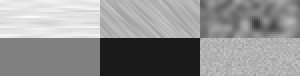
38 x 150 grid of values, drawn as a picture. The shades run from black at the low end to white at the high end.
The table splits into 2 rows of 3 panels. Panel 1,1: very high, streaked across, faint in contrast. Panel 1,2: high, slanting down to the right, faint in contrast. Panel 1,3: middling, blotchy. Panel 2,1: middling, flat. Panel 2,2: very low, flat. Panel 2,3: high, fine-grained, faint in contrast.
